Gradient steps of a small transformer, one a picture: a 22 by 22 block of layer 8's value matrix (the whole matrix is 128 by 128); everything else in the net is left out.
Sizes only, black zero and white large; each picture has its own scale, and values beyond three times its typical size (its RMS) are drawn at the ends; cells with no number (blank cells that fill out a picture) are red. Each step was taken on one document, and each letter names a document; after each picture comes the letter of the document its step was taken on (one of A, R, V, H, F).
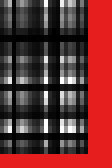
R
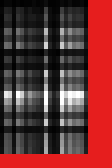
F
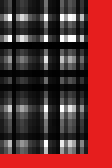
R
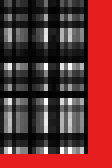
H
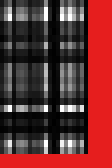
R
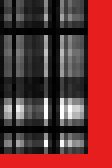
F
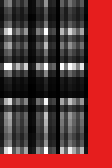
H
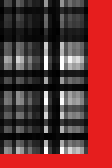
F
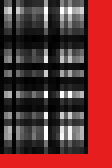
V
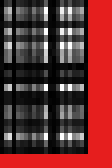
V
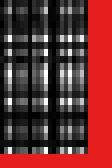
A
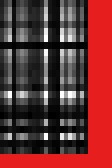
R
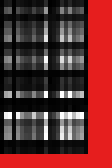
V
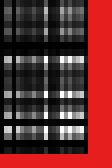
V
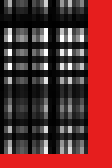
A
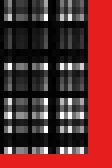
A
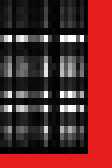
R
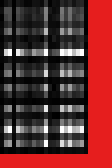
V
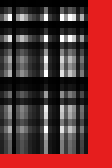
R
